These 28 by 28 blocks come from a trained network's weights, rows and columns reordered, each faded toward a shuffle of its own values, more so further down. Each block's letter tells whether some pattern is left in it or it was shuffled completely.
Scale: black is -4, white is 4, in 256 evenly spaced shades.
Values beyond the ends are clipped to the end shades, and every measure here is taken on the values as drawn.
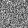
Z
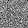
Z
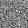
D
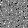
Z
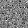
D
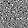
D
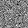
Z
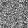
D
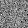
Z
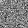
Z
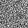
Z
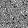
Z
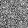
Z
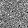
Z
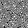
Z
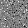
Z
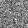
Z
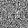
D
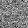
D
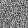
D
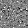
D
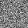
D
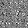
D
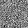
Z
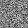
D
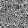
D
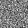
Z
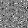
D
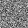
Z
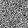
Z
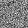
Z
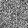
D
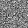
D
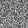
Z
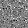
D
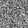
Z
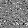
D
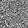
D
